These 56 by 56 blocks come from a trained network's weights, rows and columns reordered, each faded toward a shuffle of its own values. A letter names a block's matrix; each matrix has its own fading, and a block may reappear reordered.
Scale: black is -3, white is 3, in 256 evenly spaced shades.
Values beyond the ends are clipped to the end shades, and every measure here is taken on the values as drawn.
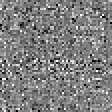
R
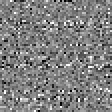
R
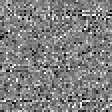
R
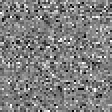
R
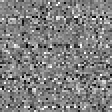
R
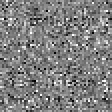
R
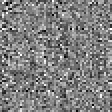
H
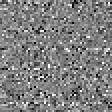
R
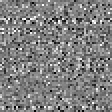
R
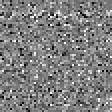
R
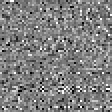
R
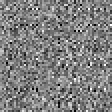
H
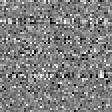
R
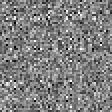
H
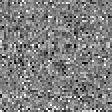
R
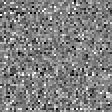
R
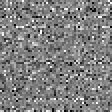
R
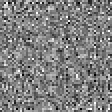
H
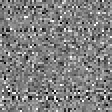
R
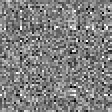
H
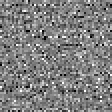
R
